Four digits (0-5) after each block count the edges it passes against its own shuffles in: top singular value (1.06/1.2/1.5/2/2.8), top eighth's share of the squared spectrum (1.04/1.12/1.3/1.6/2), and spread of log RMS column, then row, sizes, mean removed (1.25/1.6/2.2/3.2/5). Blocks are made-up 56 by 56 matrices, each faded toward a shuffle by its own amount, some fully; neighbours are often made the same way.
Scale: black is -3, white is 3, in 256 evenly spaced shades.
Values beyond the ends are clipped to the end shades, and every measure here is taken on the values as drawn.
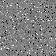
2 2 0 0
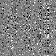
3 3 2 0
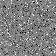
0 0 0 0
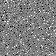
0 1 0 0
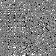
3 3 2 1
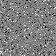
0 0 0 0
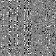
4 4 3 1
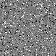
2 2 0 0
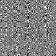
4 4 3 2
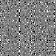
4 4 3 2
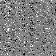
3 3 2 1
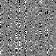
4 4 3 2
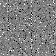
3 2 1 0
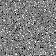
2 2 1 0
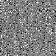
3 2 1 1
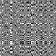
5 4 3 3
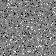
0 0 0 0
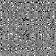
4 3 2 2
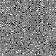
4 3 1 1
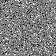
1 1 0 0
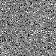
3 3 1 1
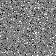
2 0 0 0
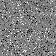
0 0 0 0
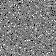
0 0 0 0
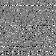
2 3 0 3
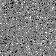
1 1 0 1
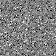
0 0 0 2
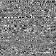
2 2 0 3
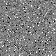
0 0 0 0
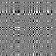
5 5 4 4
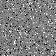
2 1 0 0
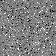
2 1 0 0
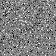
2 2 0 0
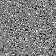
3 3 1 0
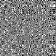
4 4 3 2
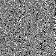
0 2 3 0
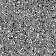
0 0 0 0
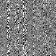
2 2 3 0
